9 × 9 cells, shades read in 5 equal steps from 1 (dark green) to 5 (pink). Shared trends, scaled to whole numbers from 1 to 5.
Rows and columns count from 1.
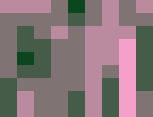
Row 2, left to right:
3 3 3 3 2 3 4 3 3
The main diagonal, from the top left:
4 3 3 3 3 4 2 5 3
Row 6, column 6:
4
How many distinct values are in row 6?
4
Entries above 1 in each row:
8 9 9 9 8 9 9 9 9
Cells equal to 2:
20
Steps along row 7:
up same same same up down up down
